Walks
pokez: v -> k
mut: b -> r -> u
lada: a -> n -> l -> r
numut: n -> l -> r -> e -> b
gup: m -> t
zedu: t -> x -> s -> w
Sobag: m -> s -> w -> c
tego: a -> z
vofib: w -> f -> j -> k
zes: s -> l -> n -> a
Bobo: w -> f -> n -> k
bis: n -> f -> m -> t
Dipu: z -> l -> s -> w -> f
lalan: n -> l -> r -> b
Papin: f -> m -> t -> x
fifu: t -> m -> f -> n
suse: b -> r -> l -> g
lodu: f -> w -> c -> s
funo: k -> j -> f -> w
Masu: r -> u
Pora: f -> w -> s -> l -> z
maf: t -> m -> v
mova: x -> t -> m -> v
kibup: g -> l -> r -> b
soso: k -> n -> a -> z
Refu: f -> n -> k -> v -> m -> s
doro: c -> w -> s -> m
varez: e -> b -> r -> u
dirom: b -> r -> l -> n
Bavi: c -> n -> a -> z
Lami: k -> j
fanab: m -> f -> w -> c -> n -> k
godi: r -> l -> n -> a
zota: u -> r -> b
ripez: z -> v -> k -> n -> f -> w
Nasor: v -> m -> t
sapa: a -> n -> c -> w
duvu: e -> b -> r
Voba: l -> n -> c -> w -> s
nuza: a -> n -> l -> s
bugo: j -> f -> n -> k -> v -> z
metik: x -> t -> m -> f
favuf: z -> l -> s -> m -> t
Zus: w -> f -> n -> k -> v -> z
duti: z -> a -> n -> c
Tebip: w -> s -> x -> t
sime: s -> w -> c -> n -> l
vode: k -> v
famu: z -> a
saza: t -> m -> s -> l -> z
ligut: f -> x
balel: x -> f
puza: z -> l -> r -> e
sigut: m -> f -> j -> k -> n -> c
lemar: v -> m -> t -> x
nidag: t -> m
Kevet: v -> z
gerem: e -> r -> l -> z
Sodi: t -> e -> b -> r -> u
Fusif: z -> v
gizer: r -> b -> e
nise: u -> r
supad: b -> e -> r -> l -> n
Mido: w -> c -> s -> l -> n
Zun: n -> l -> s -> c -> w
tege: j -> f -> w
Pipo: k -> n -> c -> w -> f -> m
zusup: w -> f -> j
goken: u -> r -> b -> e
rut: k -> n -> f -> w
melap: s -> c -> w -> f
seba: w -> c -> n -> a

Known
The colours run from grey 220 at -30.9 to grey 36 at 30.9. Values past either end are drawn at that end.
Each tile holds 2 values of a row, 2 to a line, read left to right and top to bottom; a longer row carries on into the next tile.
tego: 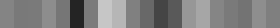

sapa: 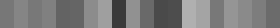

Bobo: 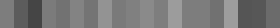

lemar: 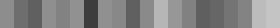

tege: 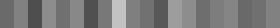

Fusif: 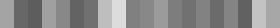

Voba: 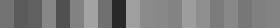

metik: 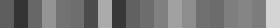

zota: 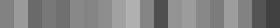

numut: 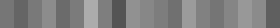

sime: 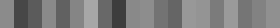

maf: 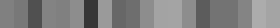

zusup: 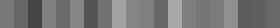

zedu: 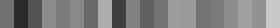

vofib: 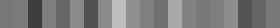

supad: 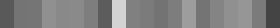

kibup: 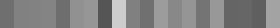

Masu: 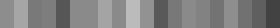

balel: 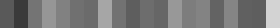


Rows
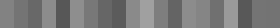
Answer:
doro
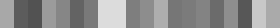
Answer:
ripez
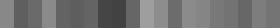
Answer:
Sobag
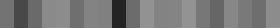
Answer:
bis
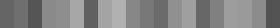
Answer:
Sodi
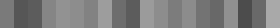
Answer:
Refu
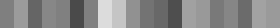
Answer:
soso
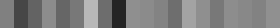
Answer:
Zun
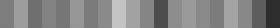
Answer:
goken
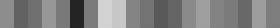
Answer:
famu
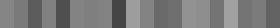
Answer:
seba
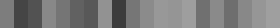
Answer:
saza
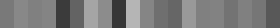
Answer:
godi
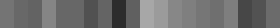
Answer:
fanab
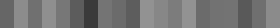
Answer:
sigut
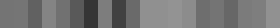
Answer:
gup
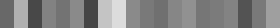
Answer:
funo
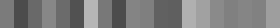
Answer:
zes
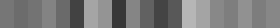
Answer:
nuza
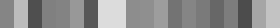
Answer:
vode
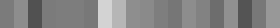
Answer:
rut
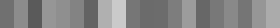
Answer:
bugo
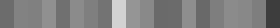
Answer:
gizer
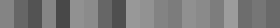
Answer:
Mido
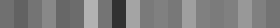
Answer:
lalan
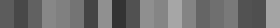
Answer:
Papin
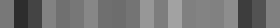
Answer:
Pora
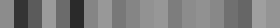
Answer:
favuf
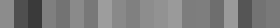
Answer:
Zus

